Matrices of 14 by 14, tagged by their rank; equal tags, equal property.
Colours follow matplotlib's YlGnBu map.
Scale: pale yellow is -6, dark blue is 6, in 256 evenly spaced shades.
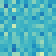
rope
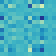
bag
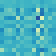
bag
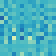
rope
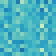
rope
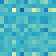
bag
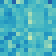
rope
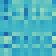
bag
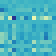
bag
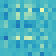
bag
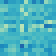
rope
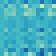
bag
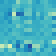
rope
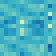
bag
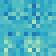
rope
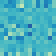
rope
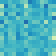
rope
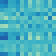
bag
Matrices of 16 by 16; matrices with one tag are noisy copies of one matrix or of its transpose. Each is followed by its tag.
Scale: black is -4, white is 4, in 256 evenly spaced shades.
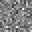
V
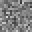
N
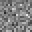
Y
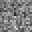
Y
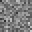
V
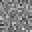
V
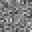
V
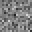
Y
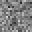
N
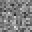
Y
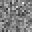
N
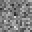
Y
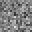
Y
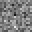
Y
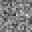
Y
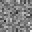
V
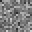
V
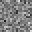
V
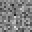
Y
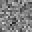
N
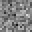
Y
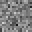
N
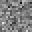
N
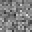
Y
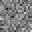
V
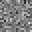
V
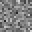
V
